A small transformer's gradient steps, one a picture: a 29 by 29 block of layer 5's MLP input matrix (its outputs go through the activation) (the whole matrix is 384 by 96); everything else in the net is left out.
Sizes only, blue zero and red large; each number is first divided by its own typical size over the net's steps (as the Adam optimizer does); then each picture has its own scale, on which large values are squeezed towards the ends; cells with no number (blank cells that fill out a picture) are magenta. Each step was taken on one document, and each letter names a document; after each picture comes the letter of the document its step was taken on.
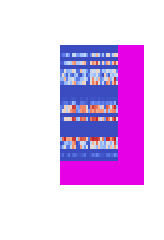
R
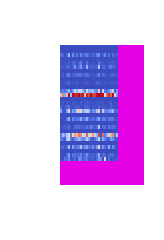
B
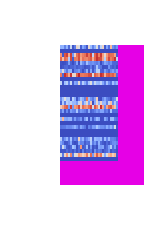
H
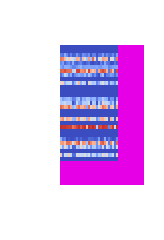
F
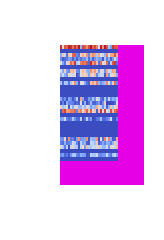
R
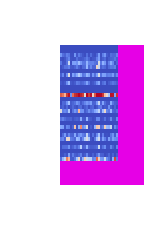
B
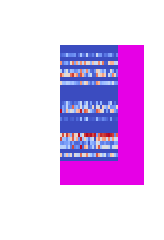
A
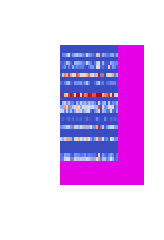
B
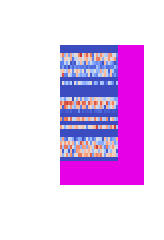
H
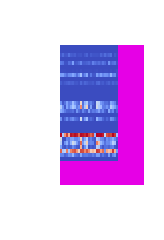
A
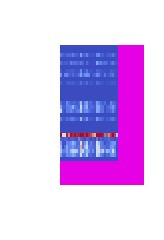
A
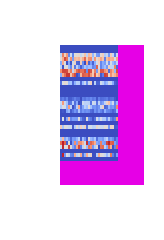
F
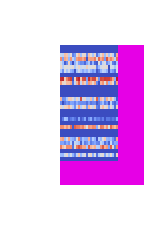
F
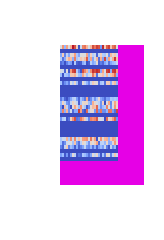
R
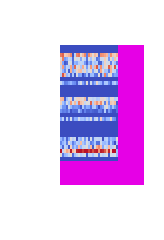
H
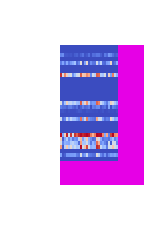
A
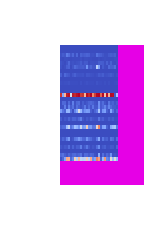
B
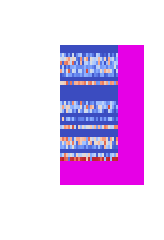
F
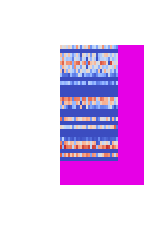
H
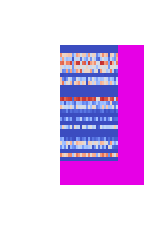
F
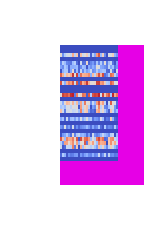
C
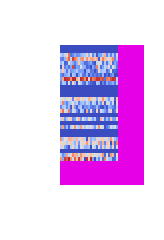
F
